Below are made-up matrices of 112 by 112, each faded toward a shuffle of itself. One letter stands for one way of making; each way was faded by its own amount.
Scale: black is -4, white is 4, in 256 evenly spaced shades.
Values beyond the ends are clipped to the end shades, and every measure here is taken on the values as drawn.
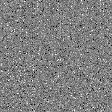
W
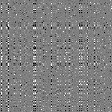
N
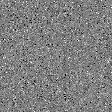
W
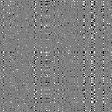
N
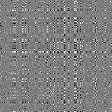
N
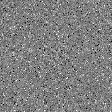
W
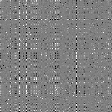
N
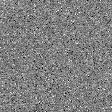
W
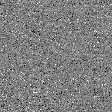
W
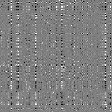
N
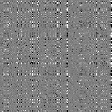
N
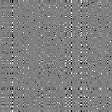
N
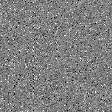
W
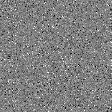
W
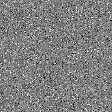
W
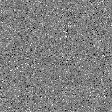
W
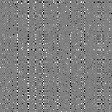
N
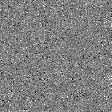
W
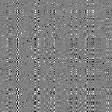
N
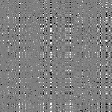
N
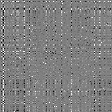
N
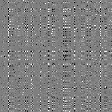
N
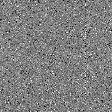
W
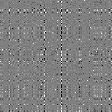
N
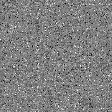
W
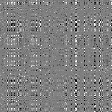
N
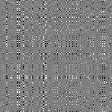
N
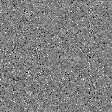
W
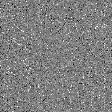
W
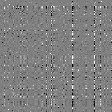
N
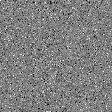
W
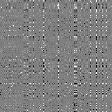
N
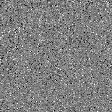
W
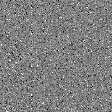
W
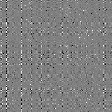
N
